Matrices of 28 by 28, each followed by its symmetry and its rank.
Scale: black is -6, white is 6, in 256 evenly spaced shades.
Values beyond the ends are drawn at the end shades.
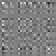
symmetric, rank two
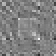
symmetric, rank three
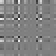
symmetric, rank one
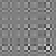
symmetric, rank one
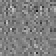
neither, rank five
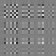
symmetric, rank one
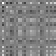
symmetric, rank two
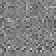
neither, rank five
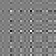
symmetric, rank one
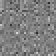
neither, rank five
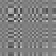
symmetric, rank one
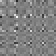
symmetric, rank two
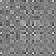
symmetric, rank three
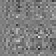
neither, rank five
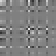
symmetric, rank one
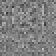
neither, rank five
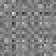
symmetric, rank three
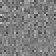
neither, rank five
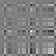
symmetric, rank one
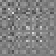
symmetric, rank three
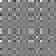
symmetric, rank two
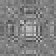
symmetric, rank three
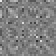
symmetric, rank three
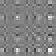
symmetric, rank two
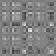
symmetric, rank two
